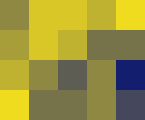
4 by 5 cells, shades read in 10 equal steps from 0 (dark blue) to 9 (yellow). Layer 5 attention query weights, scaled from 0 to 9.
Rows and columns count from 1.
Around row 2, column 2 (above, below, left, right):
8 5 6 7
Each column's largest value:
9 8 8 7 9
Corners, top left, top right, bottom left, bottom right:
5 9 9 2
